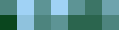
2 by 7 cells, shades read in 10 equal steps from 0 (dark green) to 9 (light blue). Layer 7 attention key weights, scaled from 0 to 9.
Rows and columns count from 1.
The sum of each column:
4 17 9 14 7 5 10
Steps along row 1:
up down up down down up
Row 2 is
0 8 4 5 2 2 4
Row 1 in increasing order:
3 4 5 5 6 9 9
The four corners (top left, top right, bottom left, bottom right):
4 6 0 4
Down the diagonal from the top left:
4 8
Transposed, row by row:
4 0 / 9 8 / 5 4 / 9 5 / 5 2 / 3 2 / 6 4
